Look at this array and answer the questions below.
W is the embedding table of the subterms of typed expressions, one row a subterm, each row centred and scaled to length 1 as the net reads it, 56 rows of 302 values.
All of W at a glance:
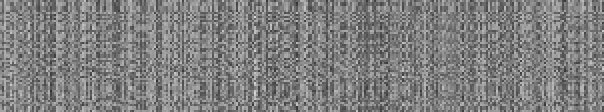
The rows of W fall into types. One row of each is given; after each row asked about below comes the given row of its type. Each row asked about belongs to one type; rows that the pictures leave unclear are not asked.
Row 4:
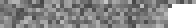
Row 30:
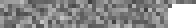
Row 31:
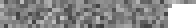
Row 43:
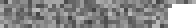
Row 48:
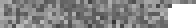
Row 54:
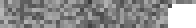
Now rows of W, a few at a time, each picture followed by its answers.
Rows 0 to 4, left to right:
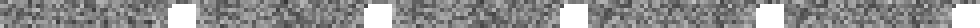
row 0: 43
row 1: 54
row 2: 54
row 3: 4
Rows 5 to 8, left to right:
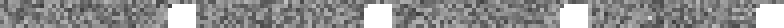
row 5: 4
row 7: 30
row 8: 48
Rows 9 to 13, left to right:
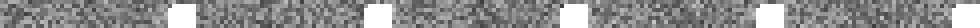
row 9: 30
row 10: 43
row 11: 54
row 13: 48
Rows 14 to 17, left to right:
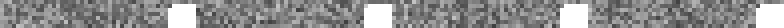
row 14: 48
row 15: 30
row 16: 43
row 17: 54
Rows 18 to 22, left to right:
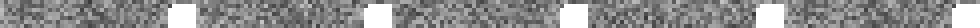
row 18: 54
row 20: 30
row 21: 31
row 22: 54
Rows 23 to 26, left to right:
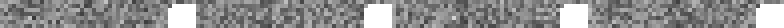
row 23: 54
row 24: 43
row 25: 48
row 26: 54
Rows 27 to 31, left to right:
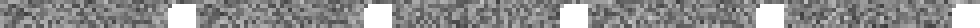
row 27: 30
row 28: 30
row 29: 43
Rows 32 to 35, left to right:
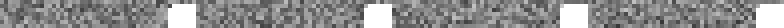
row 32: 4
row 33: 43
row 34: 30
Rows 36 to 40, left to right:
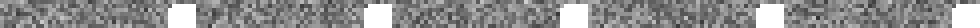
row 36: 30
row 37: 4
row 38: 31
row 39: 48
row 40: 54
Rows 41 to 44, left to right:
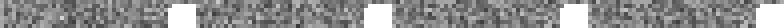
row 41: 48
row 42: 43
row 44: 43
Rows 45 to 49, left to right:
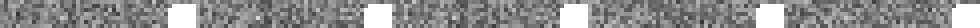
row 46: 48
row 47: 43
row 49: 30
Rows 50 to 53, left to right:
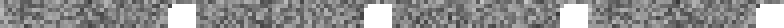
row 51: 43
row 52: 31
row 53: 54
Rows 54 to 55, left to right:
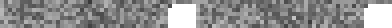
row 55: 48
